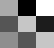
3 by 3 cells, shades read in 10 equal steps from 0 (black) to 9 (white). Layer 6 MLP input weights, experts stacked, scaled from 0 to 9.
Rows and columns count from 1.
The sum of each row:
15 11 15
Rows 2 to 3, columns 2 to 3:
7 1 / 3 7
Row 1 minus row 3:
1 -3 2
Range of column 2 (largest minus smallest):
7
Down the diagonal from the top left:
6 7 7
